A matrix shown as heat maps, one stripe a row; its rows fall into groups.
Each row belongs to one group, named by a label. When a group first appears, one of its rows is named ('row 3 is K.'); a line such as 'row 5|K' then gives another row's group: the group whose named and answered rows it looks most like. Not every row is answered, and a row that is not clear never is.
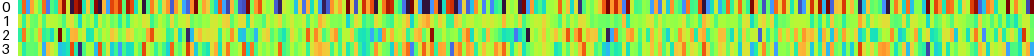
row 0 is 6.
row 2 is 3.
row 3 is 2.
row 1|2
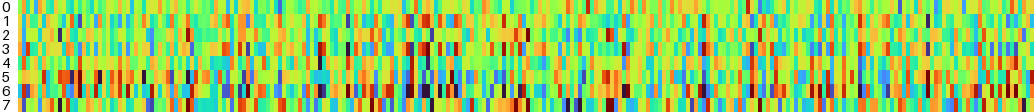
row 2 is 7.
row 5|6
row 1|2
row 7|7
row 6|6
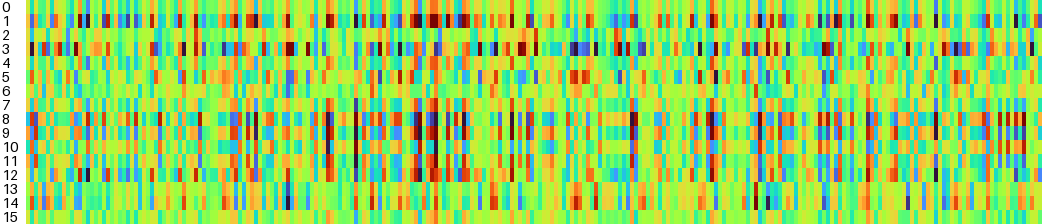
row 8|6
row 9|2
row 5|3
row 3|7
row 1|2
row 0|2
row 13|3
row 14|3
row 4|2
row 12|2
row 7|2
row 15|2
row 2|7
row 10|6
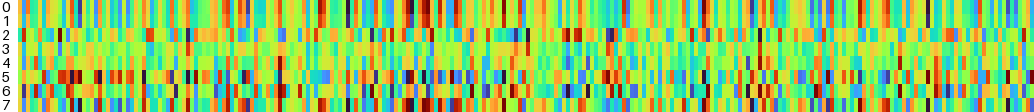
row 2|3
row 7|2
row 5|6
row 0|2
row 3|7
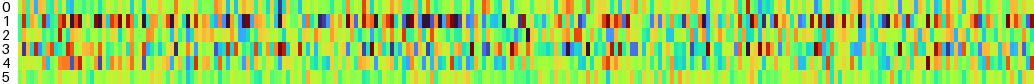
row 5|3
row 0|3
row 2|3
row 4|6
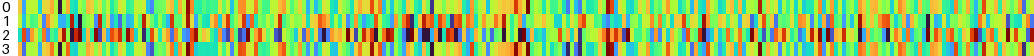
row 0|7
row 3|7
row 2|6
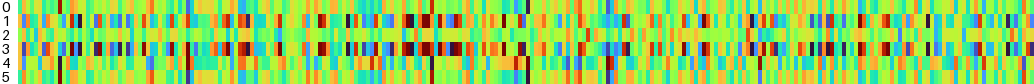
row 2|3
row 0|3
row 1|2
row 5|3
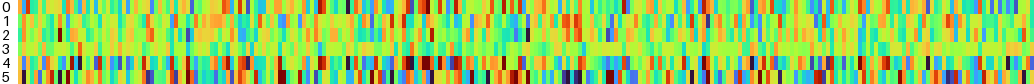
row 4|2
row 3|6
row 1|3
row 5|7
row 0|2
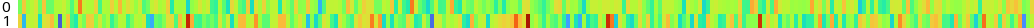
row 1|7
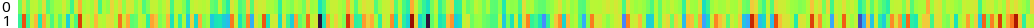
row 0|6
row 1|6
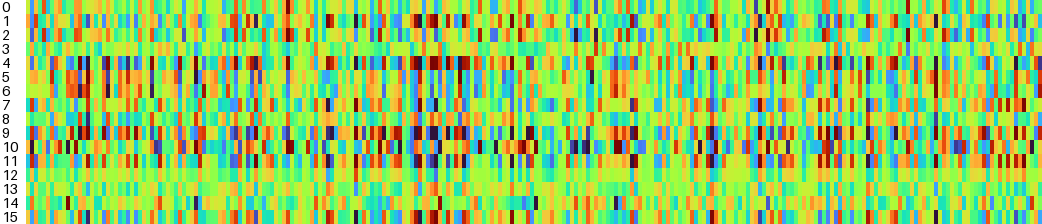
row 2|7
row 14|3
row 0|7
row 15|2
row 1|2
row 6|6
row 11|6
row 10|7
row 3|3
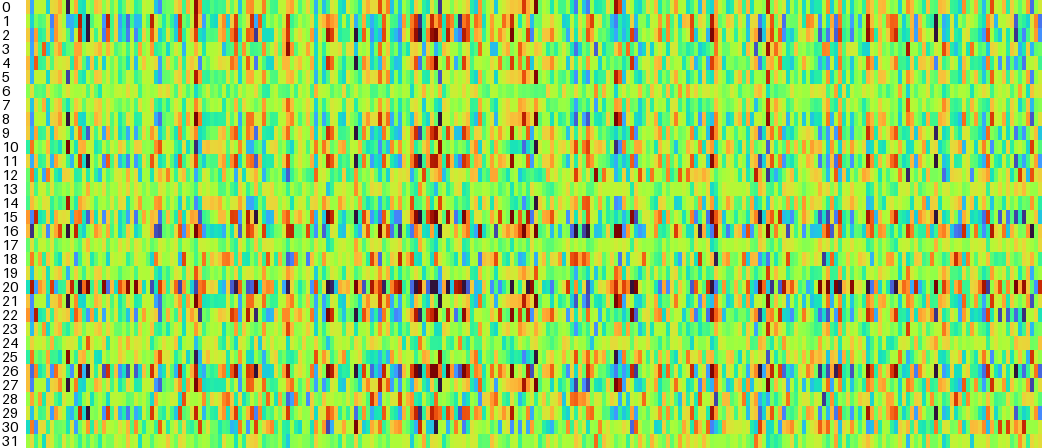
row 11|2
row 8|7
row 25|3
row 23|7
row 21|7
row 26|2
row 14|3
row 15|2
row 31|3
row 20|6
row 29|2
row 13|6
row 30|6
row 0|7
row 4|2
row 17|6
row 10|3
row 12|3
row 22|2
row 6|3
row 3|7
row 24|6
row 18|3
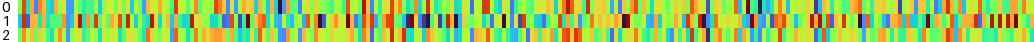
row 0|3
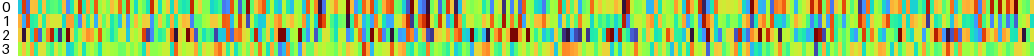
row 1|2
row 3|3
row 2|7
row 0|6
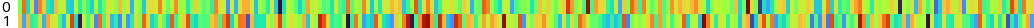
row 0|3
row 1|2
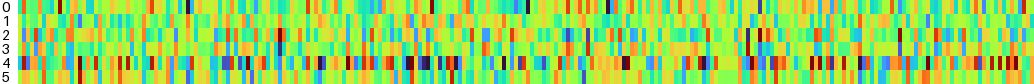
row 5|6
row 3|3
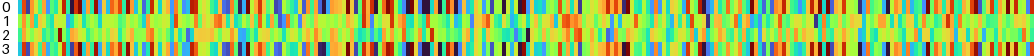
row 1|3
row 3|6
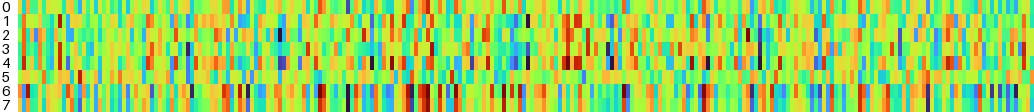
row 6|2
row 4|3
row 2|3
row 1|3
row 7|2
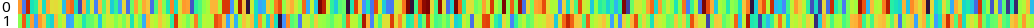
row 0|2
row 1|3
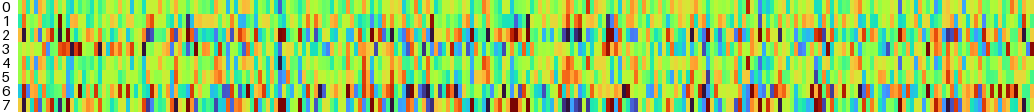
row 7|7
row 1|3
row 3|6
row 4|3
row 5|3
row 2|7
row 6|6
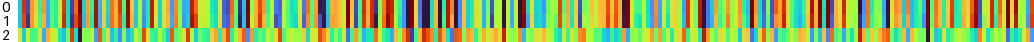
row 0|6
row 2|2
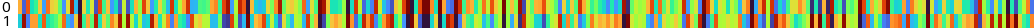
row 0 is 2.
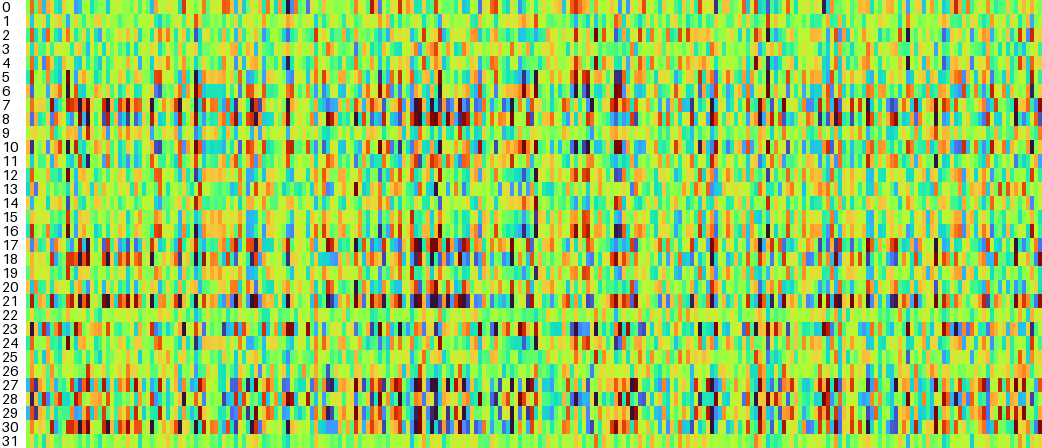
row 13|6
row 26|6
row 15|3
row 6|7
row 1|7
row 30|6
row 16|3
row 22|3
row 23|7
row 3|2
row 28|7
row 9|6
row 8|2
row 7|6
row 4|3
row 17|2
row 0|3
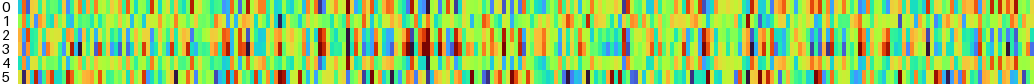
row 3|2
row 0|6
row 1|3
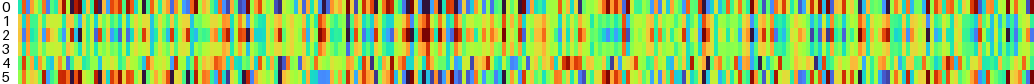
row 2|2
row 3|2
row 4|3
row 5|6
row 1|2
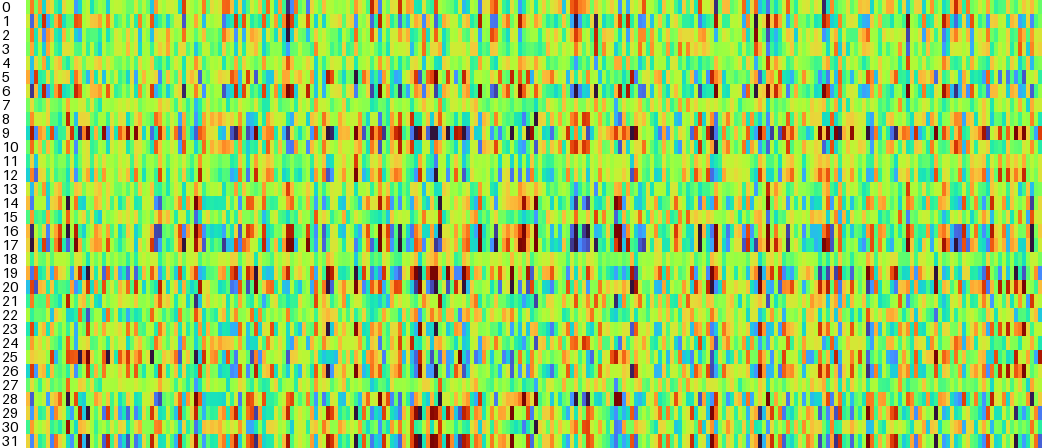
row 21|3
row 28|7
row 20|6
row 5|2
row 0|3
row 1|7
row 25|6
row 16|7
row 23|6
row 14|7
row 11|6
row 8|3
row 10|3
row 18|2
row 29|2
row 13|7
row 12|6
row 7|3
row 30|3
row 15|3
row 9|6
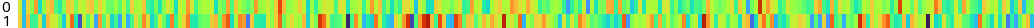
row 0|7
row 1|2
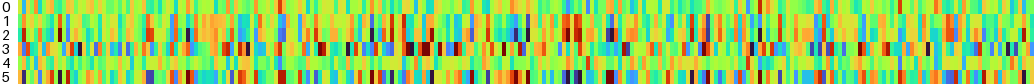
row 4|3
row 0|7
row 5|7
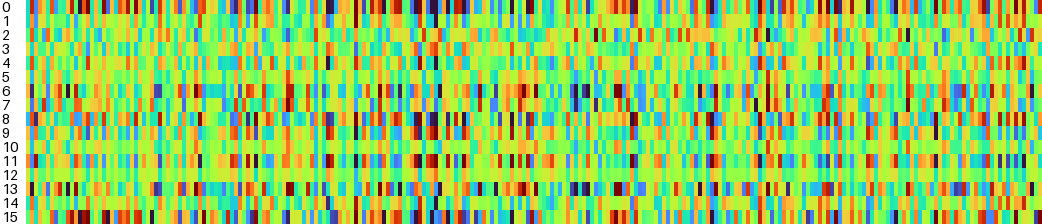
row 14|6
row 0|6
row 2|3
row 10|7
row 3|2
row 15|6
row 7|7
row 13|7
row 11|2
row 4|6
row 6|7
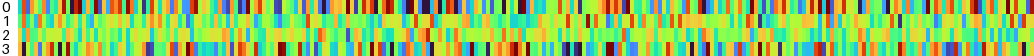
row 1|3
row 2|2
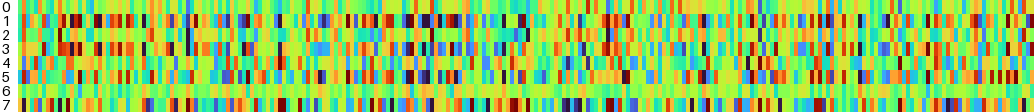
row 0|3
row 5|6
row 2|3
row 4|7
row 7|7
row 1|6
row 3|6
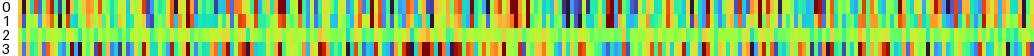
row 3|2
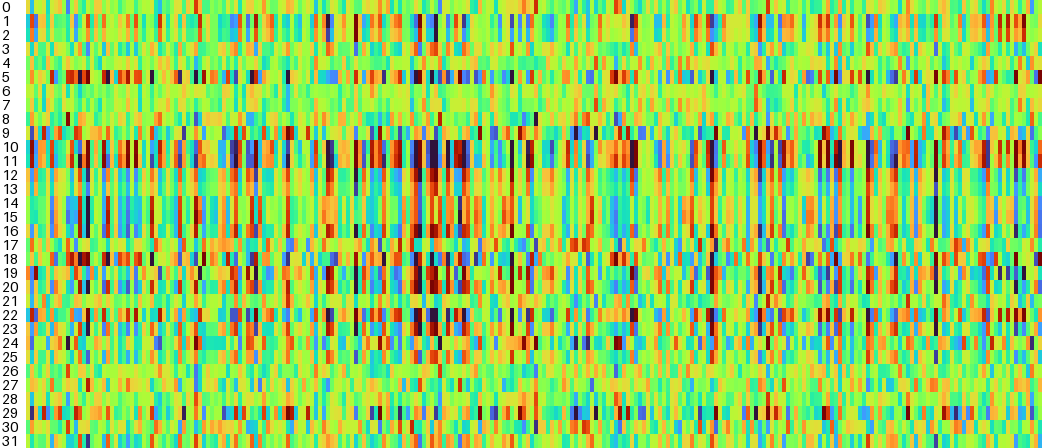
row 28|7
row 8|3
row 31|2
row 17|3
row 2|6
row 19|2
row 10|6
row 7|3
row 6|3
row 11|6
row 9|7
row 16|2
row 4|3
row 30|3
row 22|6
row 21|7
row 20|2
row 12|2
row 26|3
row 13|2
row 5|6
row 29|7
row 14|2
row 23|2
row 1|6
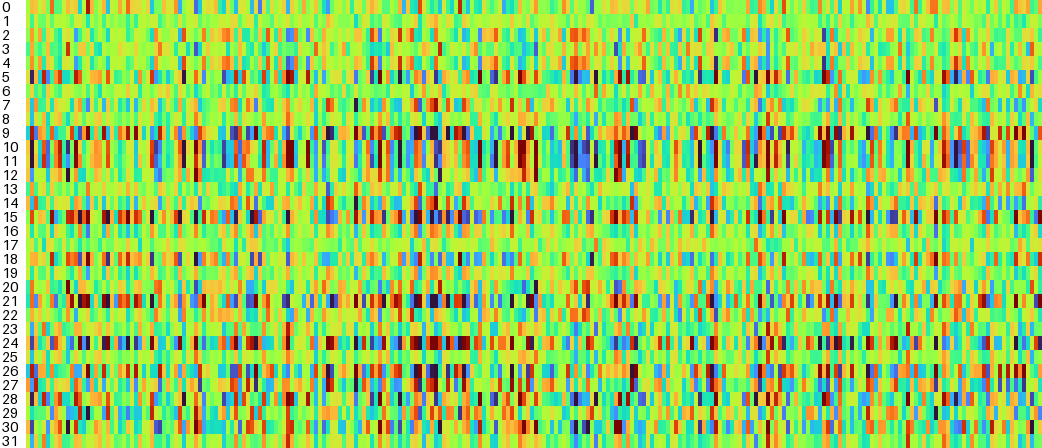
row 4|3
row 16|2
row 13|6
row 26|6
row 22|3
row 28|7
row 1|2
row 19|2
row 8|7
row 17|3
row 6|3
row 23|7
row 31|7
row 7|2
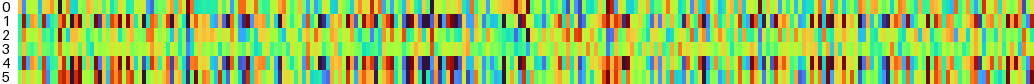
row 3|3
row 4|6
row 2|3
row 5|6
